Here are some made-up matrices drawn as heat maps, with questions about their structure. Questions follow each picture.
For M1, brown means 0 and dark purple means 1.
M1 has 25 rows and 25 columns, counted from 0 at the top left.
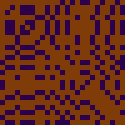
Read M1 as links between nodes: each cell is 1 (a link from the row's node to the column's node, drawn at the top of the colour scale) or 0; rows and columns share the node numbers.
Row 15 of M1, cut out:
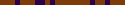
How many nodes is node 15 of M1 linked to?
6
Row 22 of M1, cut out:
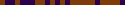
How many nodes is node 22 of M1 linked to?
10
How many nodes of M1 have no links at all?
0
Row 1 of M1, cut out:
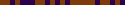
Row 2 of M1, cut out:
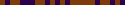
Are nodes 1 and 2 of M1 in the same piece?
yes
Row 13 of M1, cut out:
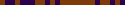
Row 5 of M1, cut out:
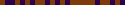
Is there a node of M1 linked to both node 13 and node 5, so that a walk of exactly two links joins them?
yes
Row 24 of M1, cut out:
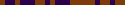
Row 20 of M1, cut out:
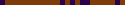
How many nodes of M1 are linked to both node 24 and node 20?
1
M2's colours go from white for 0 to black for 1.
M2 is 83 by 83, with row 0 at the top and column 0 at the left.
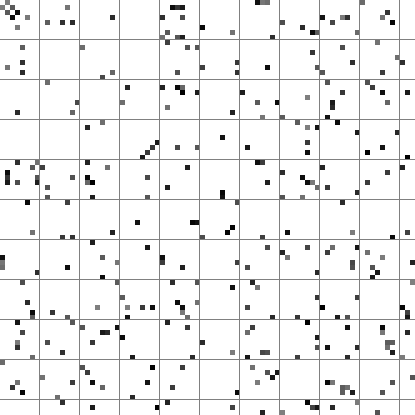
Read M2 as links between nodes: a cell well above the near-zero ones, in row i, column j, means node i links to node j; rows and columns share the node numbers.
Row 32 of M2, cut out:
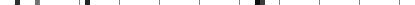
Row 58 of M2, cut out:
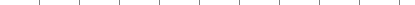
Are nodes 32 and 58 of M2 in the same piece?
no
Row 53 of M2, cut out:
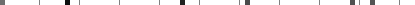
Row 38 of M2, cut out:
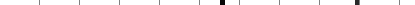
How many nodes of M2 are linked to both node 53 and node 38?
0
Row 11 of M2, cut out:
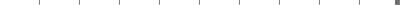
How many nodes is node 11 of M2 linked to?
1
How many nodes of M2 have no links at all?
4
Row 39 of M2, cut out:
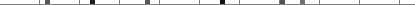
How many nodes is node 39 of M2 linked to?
6
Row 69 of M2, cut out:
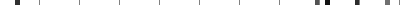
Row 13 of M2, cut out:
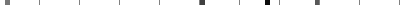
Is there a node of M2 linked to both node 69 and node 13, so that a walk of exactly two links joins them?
yes
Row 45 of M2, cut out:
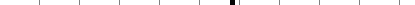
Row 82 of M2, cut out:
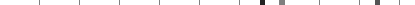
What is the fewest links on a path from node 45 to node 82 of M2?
4
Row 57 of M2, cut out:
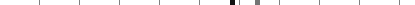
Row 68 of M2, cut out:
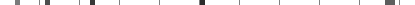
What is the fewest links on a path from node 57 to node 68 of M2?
4
